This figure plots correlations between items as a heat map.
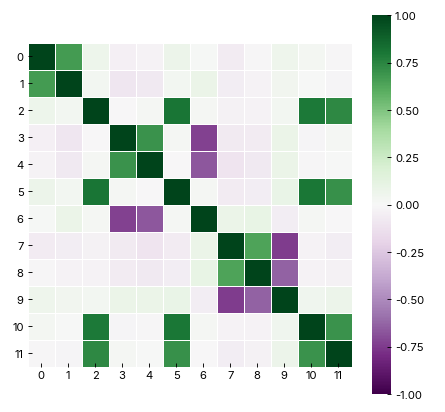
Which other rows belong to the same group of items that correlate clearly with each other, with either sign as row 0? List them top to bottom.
1
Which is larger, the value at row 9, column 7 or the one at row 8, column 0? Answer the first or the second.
the second
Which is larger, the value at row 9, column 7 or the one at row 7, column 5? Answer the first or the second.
the second
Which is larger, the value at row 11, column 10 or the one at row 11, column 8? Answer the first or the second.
the first
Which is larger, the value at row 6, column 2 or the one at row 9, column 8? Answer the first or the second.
the first
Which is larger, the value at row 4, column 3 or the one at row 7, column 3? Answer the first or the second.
the first
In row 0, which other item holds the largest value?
1
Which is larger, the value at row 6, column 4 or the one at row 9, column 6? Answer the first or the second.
the second
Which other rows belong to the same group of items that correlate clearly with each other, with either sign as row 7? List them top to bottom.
8, 9
